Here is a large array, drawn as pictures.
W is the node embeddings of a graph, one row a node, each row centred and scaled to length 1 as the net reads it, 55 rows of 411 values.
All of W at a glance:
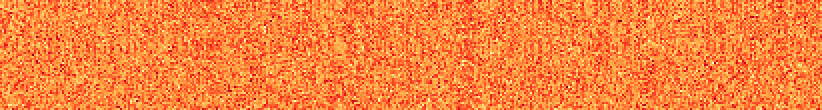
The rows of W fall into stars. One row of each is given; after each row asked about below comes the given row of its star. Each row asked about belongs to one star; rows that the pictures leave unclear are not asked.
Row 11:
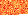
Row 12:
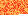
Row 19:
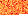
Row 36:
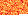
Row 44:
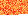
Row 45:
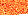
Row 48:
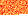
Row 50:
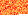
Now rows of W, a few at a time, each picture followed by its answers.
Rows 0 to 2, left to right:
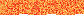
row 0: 19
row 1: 44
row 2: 12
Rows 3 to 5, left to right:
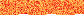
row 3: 12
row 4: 44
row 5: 50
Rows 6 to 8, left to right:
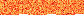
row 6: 19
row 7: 44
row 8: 19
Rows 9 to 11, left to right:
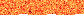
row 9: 50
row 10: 36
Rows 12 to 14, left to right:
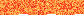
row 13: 11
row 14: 50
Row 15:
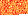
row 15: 11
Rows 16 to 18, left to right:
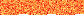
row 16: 45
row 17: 48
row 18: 11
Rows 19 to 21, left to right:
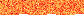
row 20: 19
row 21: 12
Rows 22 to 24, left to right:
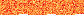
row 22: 12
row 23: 12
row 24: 12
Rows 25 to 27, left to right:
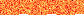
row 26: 44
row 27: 48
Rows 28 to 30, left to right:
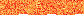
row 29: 19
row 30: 11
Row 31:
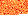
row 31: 45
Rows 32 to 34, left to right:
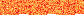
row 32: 11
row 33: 48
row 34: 19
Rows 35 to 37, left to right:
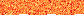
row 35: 48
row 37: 12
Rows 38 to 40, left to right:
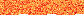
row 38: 44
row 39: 36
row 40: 48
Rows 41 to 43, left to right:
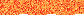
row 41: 48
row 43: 45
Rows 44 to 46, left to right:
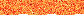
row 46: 19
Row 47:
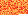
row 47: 50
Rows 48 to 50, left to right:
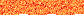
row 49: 50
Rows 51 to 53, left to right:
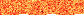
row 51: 11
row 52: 44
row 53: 44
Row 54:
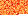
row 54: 12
